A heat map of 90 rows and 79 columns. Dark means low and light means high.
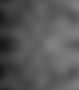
Stripes: none. Slope: up to the right. Grain: smooth. Odd rows or columns: none. Mirror symmetry: top to bottom. Ninth with the highest average: middle right.
